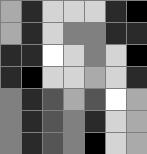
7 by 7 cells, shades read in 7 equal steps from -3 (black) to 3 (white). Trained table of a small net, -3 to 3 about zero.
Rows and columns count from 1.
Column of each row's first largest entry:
3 3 3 3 6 6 6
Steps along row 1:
down up same same down down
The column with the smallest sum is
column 2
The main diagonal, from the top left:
1 -2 3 2 -1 2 1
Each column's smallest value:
-2 -3 -1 0 -3 -2 -3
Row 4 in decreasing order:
2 2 2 1 -2 -2 -3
